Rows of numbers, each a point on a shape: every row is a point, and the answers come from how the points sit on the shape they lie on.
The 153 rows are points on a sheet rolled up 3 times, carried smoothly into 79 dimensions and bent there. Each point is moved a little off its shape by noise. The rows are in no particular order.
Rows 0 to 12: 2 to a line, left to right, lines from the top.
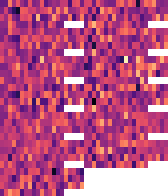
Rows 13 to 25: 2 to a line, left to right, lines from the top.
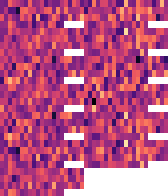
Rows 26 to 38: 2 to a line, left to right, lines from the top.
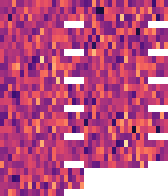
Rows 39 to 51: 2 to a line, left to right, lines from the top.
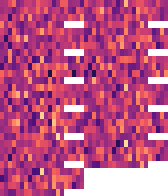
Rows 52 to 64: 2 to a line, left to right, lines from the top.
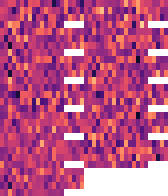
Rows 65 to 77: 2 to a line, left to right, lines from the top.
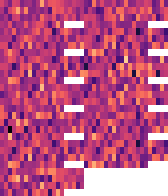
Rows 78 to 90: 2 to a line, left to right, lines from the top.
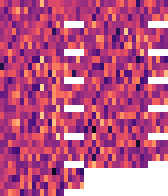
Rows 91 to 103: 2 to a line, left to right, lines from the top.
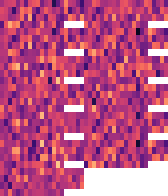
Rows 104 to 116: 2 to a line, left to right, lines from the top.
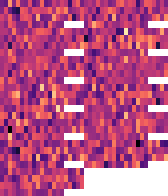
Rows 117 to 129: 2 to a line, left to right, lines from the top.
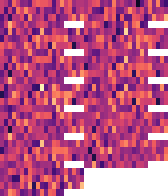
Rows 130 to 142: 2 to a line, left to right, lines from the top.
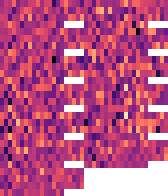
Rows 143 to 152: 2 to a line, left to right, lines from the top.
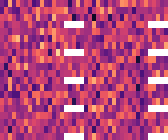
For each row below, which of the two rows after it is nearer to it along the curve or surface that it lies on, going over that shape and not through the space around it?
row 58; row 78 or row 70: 70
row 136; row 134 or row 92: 92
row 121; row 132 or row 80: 80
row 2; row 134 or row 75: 75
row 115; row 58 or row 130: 58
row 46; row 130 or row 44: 44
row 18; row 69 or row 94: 94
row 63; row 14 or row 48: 14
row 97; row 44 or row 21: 44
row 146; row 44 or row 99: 44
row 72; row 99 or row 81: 81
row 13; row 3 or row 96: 96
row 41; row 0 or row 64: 64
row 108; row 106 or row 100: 106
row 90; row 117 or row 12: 12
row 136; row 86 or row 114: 86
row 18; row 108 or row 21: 21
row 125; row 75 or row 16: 75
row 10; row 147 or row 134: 147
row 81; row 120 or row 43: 120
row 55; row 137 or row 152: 137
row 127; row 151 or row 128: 128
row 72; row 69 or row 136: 69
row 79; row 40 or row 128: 128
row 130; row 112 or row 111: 112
